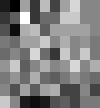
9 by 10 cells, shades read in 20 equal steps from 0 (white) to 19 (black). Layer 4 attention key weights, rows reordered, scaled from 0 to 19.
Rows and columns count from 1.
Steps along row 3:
up down down up down same same same up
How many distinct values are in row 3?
7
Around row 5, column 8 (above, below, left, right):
9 3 4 4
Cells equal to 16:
0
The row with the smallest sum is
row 6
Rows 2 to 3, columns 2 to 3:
12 0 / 18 6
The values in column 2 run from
4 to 19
